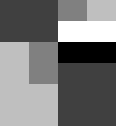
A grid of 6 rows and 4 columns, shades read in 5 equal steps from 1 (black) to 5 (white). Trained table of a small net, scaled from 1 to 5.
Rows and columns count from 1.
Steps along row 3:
down down same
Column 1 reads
2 2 4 4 4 4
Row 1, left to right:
2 2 3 4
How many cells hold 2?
10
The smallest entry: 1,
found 2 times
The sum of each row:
11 14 9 11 12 12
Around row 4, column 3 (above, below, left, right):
1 2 3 2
